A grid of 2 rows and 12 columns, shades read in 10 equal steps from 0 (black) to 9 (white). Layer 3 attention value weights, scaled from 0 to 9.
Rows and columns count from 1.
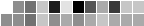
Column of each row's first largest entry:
1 4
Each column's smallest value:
5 5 4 7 1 6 0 3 6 2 6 6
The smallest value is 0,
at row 1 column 7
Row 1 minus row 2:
4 0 0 0 -4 2 -5 -3 -1 -4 1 1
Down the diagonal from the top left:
9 5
